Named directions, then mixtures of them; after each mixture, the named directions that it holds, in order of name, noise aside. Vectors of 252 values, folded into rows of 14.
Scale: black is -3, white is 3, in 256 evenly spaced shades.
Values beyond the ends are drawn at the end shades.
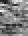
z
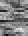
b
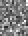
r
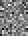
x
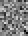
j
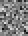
j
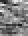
z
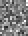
r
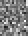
j, r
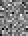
x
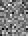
x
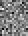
x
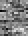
b, x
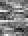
b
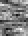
b, z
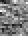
j, z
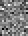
j, x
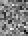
j, z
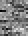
b, x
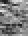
z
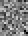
j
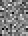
x
